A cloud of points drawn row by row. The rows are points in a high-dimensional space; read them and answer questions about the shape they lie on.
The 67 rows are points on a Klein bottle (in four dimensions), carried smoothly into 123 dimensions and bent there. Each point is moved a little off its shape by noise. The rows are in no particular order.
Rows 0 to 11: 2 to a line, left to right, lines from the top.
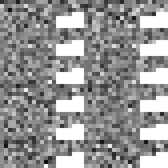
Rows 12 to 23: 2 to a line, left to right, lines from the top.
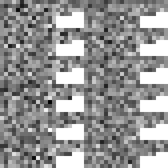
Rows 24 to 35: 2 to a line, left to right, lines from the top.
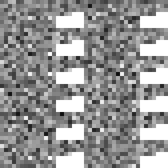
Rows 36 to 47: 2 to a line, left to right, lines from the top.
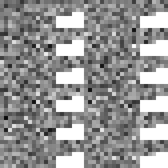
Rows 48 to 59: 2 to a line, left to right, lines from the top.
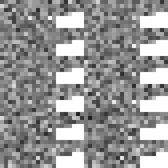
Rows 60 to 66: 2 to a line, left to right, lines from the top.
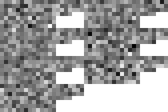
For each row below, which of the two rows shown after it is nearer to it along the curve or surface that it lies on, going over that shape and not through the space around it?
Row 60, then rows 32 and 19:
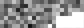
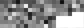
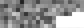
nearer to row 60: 19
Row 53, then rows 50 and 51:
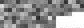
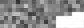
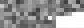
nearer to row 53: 50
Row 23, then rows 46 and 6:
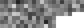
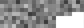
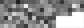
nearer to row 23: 46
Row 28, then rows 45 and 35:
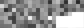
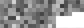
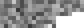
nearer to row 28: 45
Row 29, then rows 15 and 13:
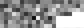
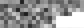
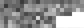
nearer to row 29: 15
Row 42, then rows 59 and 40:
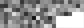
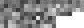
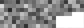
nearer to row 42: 59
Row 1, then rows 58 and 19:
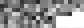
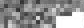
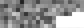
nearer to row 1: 58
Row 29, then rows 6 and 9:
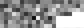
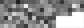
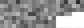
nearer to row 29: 6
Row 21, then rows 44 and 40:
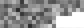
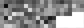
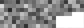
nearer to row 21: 44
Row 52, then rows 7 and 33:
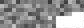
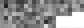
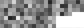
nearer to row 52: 33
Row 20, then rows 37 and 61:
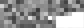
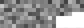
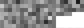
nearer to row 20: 61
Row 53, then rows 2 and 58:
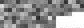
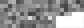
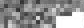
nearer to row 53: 2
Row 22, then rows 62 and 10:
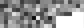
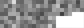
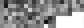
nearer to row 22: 10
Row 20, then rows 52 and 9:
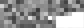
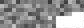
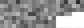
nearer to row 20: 9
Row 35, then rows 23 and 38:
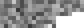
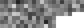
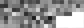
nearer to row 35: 38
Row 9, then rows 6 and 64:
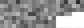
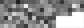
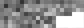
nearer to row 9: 6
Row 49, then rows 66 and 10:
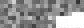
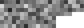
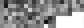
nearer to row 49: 66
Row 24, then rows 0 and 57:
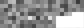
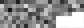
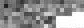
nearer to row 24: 0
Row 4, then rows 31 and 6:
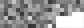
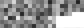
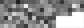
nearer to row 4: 31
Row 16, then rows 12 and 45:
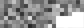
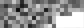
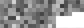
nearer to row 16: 12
